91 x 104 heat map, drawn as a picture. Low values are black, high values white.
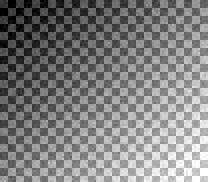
Odd rows or columns: none. Ninth with the lowest average: top left. Slope: up to the bottom right. Grain: checkered. Lone odd cells: none. Mirror symmetry: none.
